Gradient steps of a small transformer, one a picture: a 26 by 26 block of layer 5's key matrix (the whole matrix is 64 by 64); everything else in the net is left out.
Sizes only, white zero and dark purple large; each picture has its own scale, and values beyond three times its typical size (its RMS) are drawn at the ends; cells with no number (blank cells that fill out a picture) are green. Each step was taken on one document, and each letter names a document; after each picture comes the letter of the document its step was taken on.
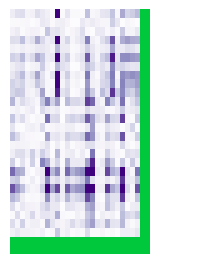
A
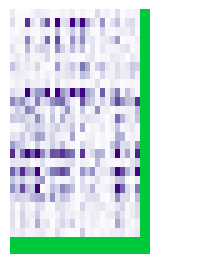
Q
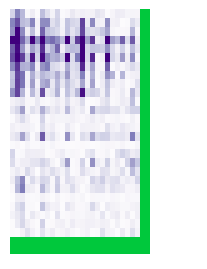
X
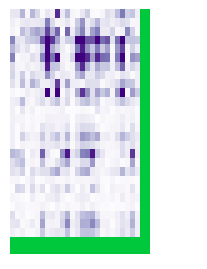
A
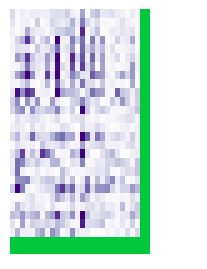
Q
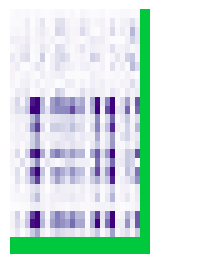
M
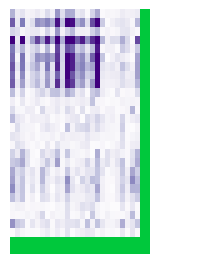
X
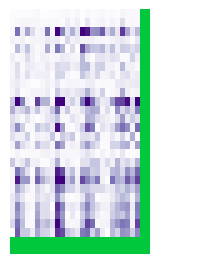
M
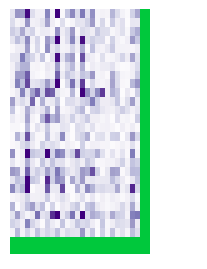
Q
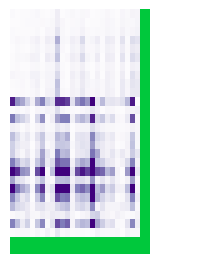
A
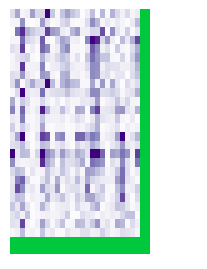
X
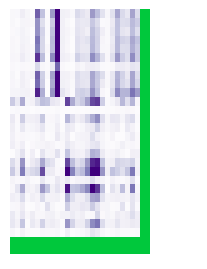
A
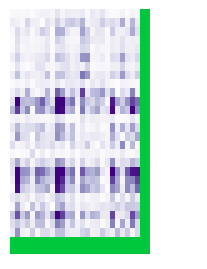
M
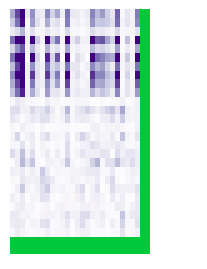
X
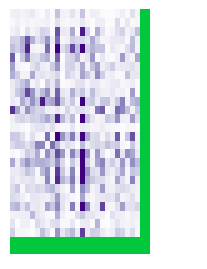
Q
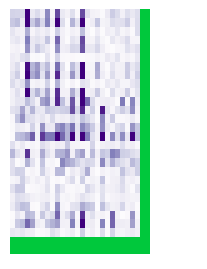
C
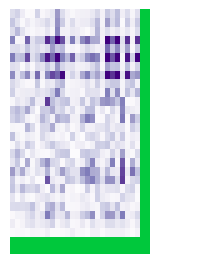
C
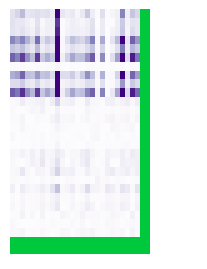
A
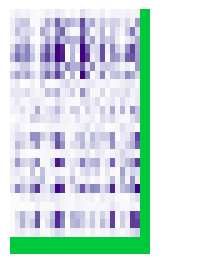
M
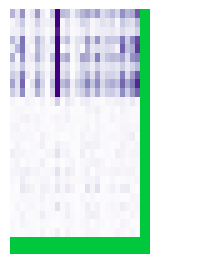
C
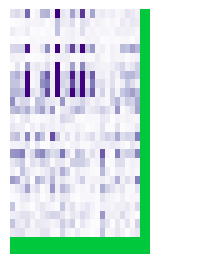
Q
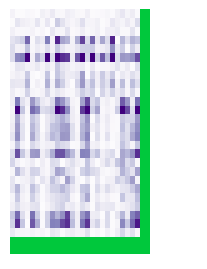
M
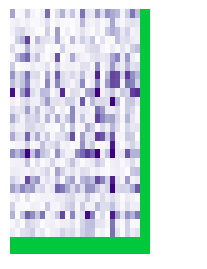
Q
